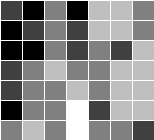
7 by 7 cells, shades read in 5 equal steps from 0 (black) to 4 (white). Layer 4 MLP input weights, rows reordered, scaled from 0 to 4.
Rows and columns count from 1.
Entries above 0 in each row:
5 6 5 7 7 6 7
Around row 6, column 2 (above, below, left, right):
2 3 0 2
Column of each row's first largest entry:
5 5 7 3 4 4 4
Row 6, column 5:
1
